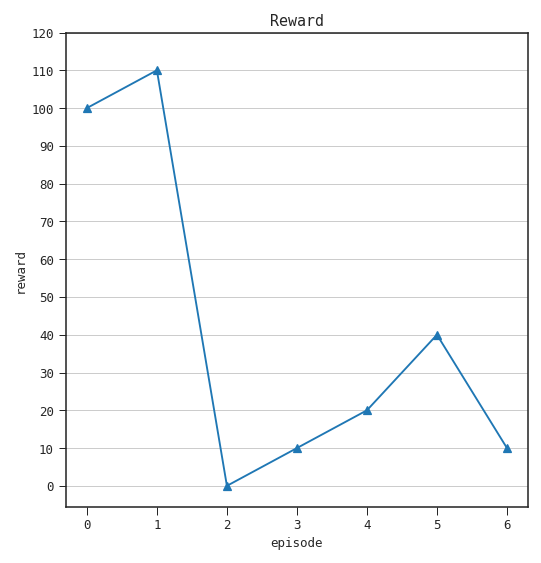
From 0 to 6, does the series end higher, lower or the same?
lower
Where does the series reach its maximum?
1
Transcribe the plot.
Title: Reward
x-axis: episode, ticks 0 1 2 3 4 5 6
y-axis: reward, ticks 0 10 20 30 40 50 60 70 80 90 100 110 120
Values:
100 110 0 10 20 40 10
